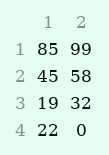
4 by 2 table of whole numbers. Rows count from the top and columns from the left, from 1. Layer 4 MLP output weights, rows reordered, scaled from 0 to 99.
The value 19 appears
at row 3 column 1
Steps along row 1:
up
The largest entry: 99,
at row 1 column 2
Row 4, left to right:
22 0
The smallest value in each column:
19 0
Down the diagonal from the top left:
85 58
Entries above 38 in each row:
2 2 0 0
